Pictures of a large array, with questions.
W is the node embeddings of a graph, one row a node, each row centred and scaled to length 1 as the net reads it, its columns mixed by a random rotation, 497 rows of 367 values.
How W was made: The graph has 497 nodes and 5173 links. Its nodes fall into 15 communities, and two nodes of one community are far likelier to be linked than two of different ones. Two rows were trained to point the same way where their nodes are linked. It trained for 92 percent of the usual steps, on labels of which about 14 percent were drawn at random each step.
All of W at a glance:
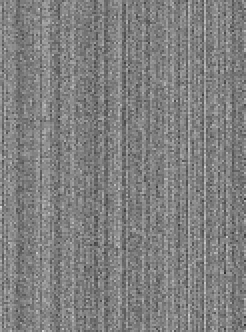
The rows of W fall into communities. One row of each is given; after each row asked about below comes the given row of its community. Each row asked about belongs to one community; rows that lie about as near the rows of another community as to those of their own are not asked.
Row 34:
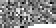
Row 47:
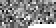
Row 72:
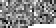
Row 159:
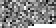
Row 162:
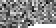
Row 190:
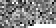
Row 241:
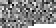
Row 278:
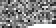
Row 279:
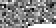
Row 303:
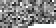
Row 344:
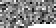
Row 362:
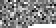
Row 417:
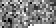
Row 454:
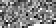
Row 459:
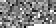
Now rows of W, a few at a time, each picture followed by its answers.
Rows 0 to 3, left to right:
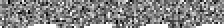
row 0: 241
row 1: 47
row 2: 417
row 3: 344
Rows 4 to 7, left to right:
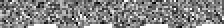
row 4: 362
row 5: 362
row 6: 159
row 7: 34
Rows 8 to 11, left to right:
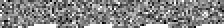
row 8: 162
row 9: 344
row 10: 454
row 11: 47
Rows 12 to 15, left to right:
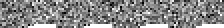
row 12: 162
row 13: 162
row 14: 72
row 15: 72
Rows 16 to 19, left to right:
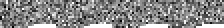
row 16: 241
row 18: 278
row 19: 159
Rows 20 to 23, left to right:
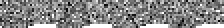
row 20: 47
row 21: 459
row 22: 417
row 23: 279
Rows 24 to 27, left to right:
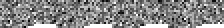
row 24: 278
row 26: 159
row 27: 303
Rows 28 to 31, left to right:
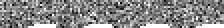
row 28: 159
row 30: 417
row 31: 34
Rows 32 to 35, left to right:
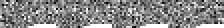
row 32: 344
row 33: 34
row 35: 303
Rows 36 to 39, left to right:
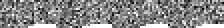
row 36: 72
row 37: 459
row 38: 417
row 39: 362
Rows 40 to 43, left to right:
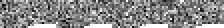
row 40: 162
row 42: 162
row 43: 344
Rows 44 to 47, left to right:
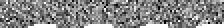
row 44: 47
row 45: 303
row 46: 454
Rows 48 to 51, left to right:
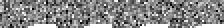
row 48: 34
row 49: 72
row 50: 162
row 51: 459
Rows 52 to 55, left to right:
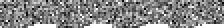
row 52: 417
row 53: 278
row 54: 279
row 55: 162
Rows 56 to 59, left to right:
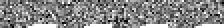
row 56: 34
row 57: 454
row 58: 162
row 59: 279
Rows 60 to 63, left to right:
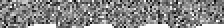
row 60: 162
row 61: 190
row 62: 34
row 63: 454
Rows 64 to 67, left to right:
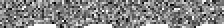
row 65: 279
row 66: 162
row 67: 344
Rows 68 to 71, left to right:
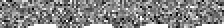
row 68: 162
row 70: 362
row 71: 303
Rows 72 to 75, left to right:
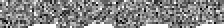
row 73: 344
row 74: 159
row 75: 34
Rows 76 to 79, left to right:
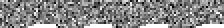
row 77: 362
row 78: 278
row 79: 417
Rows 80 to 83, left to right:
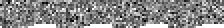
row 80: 241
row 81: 344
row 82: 34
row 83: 72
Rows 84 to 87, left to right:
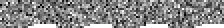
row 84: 454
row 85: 303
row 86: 417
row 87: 362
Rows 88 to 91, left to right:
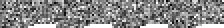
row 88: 417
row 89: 303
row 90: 47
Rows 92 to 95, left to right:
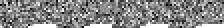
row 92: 241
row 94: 162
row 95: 162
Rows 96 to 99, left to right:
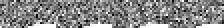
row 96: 454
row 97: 417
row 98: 278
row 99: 159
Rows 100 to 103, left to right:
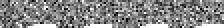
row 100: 344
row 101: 162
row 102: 279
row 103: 34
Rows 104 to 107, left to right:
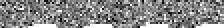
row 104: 190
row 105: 159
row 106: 47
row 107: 279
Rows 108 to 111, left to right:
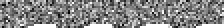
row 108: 417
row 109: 279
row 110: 162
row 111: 241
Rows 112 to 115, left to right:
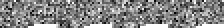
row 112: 159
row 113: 344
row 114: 303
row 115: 162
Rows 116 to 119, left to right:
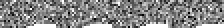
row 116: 278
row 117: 279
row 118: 454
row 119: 344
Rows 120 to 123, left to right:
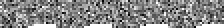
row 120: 278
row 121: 417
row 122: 47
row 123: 47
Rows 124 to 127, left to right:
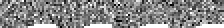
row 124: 190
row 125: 241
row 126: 162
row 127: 344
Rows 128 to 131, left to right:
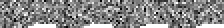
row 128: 344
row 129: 278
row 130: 454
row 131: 279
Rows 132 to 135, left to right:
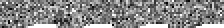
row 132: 278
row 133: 303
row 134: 362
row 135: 190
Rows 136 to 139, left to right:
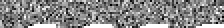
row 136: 344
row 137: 279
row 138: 241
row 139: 417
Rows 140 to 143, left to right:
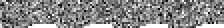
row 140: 241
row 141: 303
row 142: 47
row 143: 279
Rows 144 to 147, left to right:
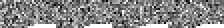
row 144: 162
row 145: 344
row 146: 454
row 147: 190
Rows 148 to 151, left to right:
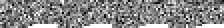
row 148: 362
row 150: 159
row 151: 190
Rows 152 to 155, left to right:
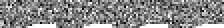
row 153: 362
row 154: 190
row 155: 162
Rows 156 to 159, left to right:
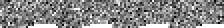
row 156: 241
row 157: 459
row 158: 459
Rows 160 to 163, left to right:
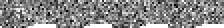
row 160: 34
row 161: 72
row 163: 344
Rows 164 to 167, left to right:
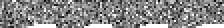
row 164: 159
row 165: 190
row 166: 362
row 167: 303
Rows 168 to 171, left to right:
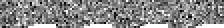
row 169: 47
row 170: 279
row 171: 190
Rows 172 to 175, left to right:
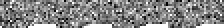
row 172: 47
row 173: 362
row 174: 344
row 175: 278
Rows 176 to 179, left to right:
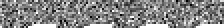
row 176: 344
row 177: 417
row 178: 459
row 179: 362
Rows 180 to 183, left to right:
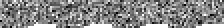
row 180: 278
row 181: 279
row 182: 279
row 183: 72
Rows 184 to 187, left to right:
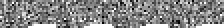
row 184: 303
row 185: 34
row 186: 241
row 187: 241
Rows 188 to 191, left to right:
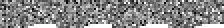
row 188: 34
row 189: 190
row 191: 279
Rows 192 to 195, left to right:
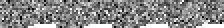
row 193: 362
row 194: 417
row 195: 454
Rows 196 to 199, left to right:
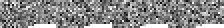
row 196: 241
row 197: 344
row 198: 278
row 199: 72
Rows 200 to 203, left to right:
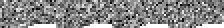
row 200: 303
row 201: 459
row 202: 162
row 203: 454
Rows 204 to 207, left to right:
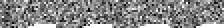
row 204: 162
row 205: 162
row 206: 303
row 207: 241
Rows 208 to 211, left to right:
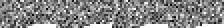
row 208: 72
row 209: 344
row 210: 344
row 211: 162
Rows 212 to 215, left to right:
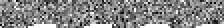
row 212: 190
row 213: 72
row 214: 344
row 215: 362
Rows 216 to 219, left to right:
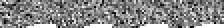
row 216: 459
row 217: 417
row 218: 279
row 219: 34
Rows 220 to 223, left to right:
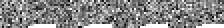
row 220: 303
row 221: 278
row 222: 344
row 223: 47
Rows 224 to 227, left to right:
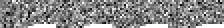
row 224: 344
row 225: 278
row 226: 241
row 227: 303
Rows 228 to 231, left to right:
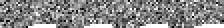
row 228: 47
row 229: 278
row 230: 344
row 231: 278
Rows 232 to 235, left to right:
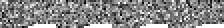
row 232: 279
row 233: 190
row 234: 454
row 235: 190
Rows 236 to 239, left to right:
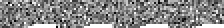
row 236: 278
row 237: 159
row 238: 417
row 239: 454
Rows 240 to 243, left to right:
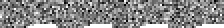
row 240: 362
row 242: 303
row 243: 159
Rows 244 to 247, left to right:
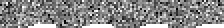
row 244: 454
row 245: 278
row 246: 47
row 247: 303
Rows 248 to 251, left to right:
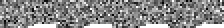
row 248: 162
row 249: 162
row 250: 159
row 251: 362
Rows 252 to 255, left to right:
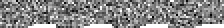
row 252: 344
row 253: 278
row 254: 417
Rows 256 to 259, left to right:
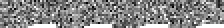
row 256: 190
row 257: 303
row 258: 34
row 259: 459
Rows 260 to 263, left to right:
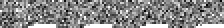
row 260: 303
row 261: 362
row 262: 159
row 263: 162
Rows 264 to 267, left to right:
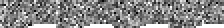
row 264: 454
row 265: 159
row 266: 241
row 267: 159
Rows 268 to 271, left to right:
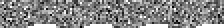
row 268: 159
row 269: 362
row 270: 159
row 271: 159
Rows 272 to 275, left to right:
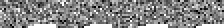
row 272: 34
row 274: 190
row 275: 303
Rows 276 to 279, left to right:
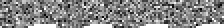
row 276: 72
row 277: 459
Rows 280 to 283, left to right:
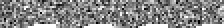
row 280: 159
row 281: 344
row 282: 279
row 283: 72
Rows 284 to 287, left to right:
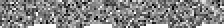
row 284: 47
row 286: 417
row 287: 159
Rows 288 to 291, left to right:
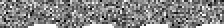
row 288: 159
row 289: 278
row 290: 47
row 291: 190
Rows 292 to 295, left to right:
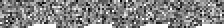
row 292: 362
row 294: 362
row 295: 459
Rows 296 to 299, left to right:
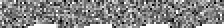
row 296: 278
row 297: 241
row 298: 190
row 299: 417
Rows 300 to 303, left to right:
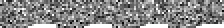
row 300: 278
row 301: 72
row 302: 279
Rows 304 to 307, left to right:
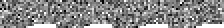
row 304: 459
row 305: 190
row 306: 417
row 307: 303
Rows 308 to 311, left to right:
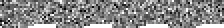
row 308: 47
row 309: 303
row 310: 417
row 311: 190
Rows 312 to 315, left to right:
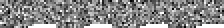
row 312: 34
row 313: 190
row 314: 190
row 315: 47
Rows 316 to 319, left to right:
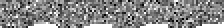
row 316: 241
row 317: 34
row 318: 344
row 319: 417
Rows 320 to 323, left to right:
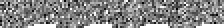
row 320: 47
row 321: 362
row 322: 303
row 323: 47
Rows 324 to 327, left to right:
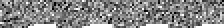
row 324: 162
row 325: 459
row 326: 241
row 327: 159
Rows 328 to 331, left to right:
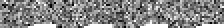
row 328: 459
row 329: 278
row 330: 344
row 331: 72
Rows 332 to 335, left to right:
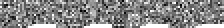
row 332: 278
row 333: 279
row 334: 278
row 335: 241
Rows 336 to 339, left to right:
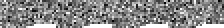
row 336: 459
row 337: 459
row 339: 162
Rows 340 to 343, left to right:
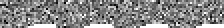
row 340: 454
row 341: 72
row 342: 241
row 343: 362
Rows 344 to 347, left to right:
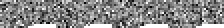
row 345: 417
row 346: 362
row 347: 72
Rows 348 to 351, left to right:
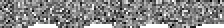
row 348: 278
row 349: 47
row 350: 47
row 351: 47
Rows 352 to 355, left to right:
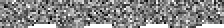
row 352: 417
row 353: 162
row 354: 190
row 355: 241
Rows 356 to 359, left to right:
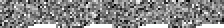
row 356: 190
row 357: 279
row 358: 162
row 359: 362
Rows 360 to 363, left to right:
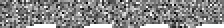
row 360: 190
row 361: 417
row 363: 162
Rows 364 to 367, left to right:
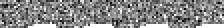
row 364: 190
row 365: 162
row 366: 47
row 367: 47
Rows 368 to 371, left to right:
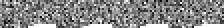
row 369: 278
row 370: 190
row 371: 278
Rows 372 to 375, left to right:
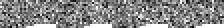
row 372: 278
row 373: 459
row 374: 34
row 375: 190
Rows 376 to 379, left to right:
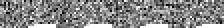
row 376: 47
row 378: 159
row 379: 454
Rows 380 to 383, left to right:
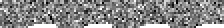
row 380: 190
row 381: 190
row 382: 303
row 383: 241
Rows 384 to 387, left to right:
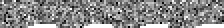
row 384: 159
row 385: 278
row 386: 47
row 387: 278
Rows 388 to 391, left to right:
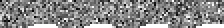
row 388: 162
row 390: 241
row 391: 459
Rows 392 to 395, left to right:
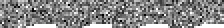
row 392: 162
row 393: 72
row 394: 159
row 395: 34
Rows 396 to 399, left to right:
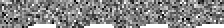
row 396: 454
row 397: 417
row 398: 241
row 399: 303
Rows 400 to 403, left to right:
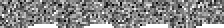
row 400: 241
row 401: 459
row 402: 454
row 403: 190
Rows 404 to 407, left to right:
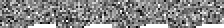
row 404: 47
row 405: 47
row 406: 47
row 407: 72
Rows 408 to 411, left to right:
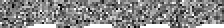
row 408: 459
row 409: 34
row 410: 47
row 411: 278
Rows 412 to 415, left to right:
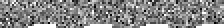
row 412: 344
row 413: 362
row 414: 159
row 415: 72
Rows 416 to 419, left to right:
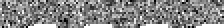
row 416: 417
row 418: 362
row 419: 279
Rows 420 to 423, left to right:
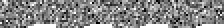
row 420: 362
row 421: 344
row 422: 344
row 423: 362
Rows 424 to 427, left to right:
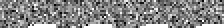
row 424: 162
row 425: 34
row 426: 344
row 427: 417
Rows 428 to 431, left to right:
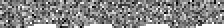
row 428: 34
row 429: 362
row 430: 34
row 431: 241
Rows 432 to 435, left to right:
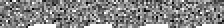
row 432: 279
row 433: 303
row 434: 190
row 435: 159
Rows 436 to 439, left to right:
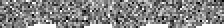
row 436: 279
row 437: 47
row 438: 159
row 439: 190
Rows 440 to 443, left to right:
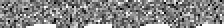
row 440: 278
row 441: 303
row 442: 279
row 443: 454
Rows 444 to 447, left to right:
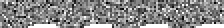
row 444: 417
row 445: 47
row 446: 190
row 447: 241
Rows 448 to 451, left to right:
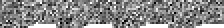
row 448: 362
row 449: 362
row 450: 159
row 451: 159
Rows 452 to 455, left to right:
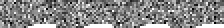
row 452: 159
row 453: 303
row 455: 34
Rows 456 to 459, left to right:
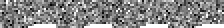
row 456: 279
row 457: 303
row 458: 47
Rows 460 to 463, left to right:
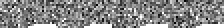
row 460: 190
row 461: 454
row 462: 34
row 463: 362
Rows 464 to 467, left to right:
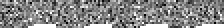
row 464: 279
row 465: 190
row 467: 34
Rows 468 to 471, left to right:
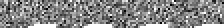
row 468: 454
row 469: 278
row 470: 344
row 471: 459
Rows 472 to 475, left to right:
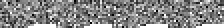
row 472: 72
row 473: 190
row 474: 454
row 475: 417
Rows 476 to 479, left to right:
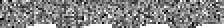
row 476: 72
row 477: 34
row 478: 34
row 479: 72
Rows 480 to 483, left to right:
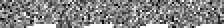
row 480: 459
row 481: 344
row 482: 454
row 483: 159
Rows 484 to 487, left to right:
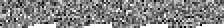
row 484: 362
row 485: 303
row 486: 47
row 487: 417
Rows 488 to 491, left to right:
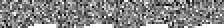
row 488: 162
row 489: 241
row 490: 159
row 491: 190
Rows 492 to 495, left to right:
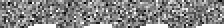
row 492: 417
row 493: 459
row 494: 47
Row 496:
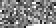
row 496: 362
